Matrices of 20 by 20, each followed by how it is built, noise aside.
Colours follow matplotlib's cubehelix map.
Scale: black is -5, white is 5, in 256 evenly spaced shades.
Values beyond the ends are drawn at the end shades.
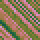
Toeplitz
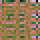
low rank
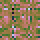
low rank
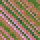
Toeplitz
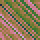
Toeplitz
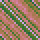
Toeplitz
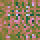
low rank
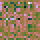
low rank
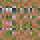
low rank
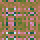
low rank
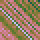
Toeplitz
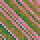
Toeplitz
